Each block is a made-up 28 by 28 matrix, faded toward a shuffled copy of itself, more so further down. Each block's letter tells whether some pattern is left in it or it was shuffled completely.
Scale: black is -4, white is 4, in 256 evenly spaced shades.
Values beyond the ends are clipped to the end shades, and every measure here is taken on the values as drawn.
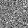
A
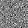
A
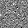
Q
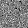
Q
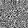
A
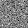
Q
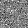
Q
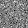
Q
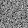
Q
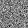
Q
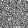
Q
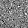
Q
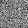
Q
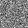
Q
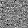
A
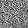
Q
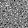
Q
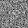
A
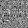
A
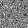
Q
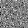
A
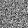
Q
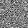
A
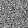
Q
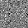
A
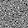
Q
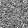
Q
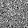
Q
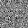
A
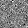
Q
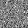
A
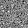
Q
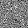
A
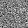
Q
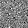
Q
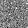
Q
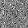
A
